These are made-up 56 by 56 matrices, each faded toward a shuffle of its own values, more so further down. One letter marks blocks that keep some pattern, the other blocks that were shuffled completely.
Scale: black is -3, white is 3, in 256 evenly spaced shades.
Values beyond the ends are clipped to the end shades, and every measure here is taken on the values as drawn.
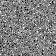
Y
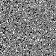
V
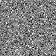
V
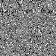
V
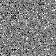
V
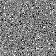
V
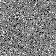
Y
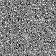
V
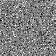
V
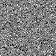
V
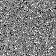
Y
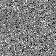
Y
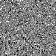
V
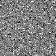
V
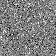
Y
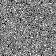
Y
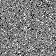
Y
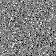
V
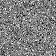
Y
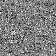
V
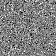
Y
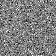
V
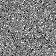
Y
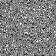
V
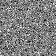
Y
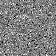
V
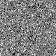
V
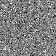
Y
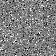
V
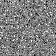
V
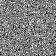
Y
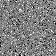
Y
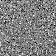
V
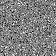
Y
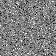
Y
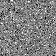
Y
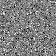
V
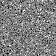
Y
